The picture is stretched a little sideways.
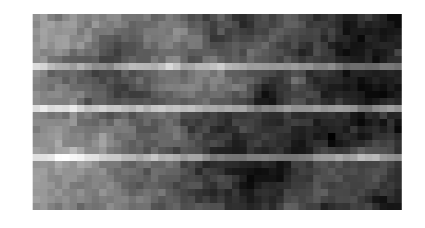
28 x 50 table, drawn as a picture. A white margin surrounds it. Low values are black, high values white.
Ninth with the highest average: bottom left. Odd lines: rows 8, 14 and 21. Slope: up to the left. Grain: streaks across.
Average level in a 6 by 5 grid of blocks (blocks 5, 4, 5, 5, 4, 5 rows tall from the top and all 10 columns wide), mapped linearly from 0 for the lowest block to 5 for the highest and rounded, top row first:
43210
33321
43311
43100
53112
43111
